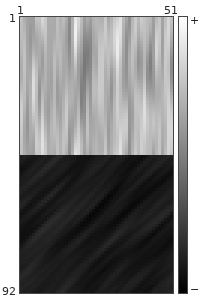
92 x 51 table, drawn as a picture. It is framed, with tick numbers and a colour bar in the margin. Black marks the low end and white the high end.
It is made of 2 by 1 panels. Panel 1,1: high, streaked downward. Panel 2,1: very low, slanting up to the right, faint in contrast.
